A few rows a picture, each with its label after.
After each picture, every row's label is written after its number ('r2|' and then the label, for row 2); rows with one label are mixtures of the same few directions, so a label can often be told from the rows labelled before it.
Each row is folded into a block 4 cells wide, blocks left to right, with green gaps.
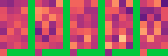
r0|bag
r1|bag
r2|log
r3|log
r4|bag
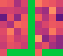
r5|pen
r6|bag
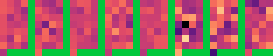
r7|log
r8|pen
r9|bag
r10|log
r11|bag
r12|pen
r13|bag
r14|bag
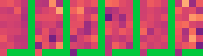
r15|bag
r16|log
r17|bag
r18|pen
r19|bag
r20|log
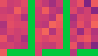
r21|bag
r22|pen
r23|log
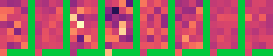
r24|pen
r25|bag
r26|pen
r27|bag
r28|log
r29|bag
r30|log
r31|pen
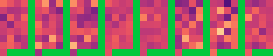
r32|pen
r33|log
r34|log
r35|pen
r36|pen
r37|bag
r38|pen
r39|pen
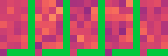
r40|bag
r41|log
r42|bag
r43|bag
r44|bag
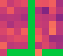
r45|log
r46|bag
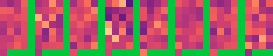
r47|bag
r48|pen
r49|log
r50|bag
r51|bag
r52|log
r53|bag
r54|log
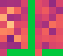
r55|pen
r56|pen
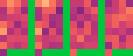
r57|bag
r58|bag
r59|bag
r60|log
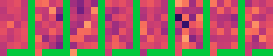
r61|pen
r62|bag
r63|bag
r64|pen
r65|bag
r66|pen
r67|log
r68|pen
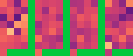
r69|pen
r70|bag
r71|log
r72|log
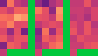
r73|log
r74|bag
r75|bag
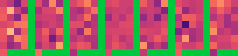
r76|pen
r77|log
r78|pen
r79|pen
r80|log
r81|pen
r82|bag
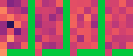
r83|pen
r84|log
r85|log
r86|log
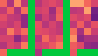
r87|log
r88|bag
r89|bag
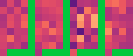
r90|log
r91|pen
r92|log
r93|bag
